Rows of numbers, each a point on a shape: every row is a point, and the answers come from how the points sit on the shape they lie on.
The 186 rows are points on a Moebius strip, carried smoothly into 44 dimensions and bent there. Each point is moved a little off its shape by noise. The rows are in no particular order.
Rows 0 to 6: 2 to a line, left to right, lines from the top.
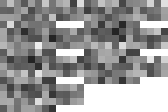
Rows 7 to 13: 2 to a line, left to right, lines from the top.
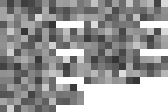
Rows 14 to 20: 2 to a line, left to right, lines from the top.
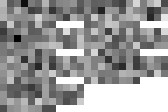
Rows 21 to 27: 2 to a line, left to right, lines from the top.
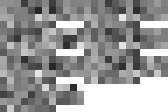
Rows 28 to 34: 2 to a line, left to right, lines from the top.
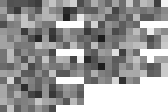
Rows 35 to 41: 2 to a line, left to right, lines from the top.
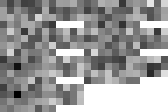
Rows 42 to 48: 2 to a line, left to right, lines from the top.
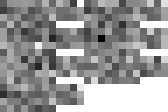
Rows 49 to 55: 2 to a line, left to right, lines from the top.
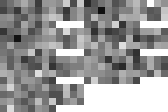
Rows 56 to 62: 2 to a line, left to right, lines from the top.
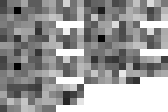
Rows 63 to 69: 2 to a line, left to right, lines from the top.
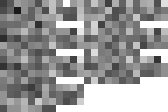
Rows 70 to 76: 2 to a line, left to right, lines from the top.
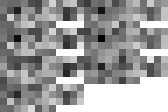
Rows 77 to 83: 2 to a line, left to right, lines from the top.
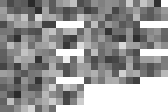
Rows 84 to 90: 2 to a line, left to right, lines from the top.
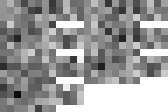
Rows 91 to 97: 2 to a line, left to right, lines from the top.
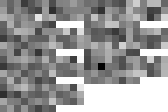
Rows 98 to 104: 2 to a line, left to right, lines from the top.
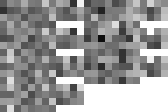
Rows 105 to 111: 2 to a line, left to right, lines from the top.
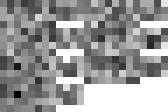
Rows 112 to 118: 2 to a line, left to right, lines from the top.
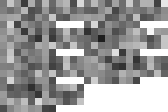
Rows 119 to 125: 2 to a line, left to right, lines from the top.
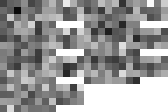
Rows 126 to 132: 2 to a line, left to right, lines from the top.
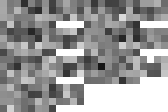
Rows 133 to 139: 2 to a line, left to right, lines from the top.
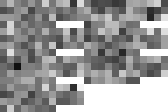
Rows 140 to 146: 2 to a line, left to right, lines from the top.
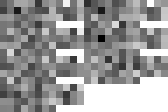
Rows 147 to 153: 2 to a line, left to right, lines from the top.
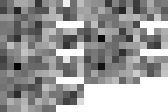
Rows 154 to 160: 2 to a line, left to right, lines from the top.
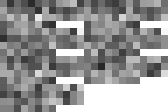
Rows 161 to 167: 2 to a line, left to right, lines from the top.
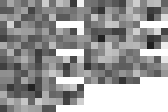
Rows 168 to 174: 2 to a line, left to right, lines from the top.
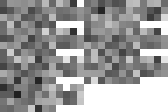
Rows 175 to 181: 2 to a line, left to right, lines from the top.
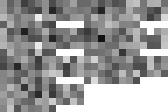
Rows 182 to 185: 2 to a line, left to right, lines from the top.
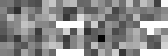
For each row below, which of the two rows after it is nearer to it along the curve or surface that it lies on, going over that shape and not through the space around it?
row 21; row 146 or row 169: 169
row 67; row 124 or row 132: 132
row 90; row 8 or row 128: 128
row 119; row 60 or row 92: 92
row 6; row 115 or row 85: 85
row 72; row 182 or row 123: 123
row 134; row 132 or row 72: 72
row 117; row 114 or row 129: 114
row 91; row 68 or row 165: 68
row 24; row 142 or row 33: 142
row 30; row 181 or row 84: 181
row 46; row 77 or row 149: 77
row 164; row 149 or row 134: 134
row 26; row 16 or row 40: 40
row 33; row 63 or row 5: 63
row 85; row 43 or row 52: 52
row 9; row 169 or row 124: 124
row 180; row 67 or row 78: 78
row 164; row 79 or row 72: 72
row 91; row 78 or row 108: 108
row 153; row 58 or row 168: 58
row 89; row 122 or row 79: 79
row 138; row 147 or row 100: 147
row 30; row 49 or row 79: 79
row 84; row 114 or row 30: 114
